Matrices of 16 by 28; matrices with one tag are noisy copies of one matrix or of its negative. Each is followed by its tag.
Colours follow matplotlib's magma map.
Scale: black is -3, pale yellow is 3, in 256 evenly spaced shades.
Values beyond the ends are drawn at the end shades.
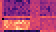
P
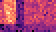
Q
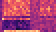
P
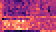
P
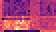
P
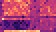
P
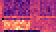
P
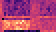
P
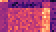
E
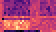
P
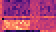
P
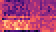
P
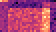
E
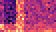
Q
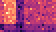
Q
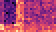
Q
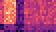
Q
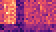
Q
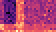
Q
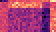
E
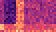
Q
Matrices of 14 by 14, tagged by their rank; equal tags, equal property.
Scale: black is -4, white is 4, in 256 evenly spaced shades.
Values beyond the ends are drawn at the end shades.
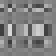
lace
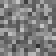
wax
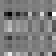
lace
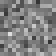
wax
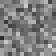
wax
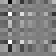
lace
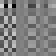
lace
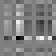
lace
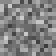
wax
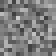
wax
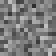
wax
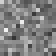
wax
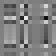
lace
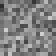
wax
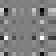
lace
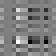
lace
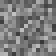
wax
